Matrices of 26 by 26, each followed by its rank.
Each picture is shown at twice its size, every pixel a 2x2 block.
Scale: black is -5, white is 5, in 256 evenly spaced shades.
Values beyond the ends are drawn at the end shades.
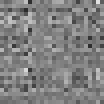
five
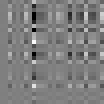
one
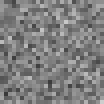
full rank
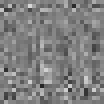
five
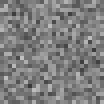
full rank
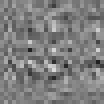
three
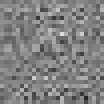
five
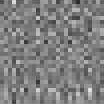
five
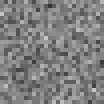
full rank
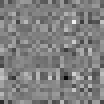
three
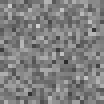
full rank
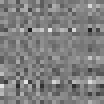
three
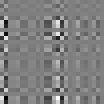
one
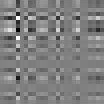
one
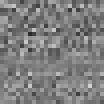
five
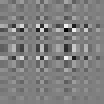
one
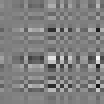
one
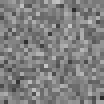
full rank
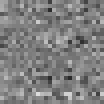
five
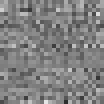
five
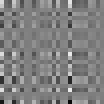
one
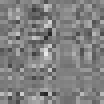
three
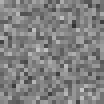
full rank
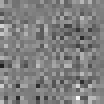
three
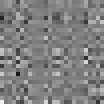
three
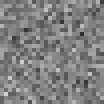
full rank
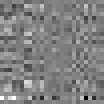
three
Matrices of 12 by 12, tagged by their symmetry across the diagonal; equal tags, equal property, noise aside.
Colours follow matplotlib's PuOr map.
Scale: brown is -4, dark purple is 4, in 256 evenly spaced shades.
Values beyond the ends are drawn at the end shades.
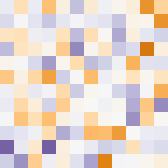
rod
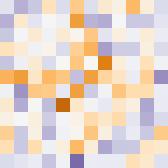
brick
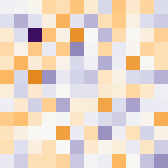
brick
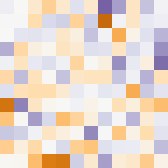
rod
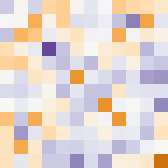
brick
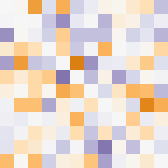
rod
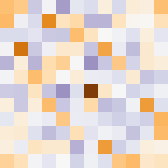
brick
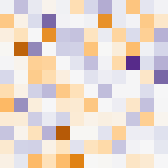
rod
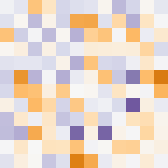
brick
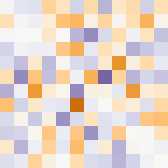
rod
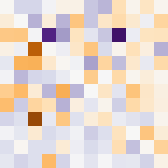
rod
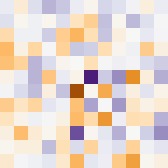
rod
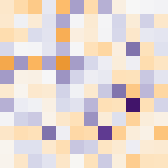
brick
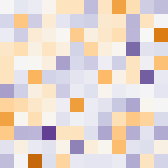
brick
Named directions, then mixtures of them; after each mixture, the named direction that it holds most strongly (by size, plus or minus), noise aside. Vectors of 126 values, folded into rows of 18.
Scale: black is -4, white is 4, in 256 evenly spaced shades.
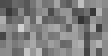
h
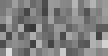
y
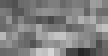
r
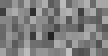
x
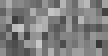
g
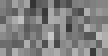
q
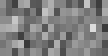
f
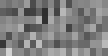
q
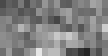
r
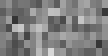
g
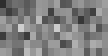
h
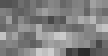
r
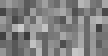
g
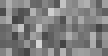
g
